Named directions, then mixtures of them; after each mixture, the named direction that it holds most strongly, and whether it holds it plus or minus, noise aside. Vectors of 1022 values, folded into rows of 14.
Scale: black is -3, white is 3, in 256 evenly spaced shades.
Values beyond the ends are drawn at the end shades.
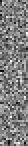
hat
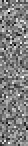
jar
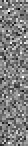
jar, plus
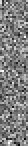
hat, minus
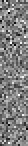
jar, plus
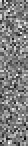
jar, plus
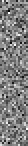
jar, minus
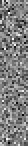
jar, minus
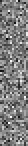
hat, plus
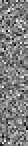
jar, plus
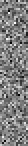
jar, minus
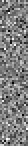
jar, minus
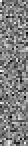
hat, minus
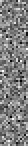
hat, minus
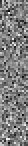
jar, minus
